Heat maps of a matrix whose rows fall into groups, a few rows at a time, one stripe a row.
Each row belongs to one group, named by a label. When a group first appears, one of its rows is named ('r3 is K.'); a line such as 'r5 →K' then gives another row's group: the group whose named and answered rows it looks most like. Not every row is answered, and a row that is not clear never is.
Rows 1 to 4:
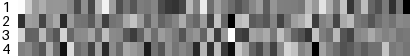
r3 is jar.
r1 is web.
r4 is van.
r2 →van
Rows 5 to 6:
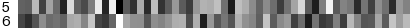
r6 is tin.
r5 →van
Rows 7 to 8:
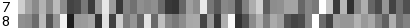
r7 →web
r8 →jar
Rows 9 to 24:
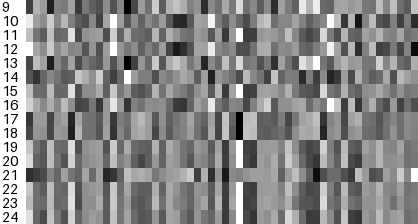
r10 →web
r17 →van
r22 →jar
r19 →jar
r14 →tin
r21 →tin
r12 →web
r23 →jar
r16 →web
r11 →jar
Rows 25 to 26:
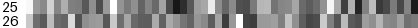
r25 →web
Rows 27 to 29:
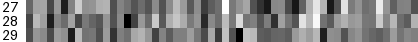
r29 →van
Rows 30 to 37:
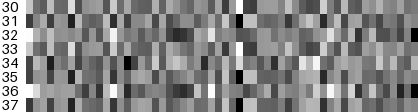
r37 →van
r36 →web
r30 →jar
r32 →web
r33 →jar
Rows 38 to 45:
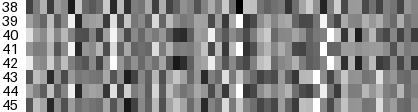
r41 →jar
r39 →jar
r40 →web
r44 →jar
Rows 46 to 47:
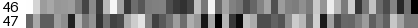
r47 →van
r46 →web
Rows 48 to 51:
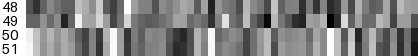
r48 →tin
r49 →tin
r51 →web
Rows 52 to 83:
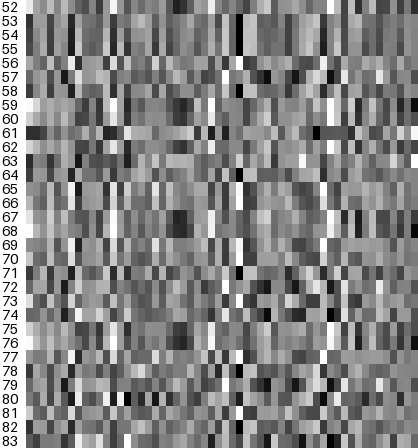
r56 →jar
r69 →jar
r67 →web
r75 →web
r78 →van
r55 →van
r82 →van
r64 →van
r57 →tin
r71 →van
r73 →jar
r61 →tin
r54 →van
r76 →web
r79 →tin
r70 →jar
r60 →web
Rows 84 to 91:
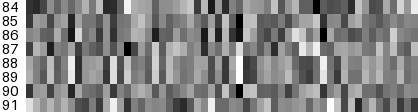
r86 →van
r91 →web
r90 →van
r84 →tin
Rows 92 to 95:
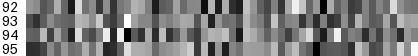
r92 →van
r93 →tin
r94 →van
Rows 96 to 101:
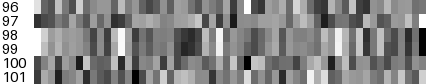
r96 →jar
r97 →tin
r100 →van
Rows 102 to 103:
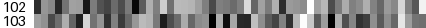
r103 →van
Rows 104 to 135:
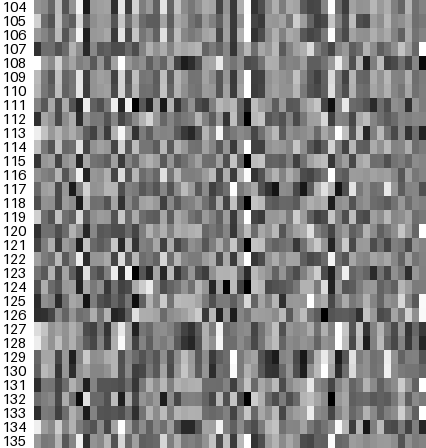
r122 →jar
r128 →web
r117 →tin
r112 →van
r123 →van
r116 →jar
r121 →van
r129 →tin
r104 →jar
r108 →web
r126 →tin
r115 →van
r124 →van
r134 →web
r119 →jar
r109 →jar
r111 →van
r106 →jar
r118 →van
